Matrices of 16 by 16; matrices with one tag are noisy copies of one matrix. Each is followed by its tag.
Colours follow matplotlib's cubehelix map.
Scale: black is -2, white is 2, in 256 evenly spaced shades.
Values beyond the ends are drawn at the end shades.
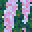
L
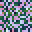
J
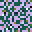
J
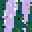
L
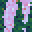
L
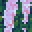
L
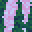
L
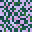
J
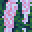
L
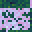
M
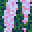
L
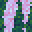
L
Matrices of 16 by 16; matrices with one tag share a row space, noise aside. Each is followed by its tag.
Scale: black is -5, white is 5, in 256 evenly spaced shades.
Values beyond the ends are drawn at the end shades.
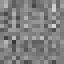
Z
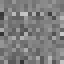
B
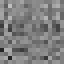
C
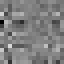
C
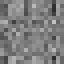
Z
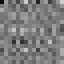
B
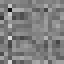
C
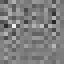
Z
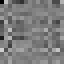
C
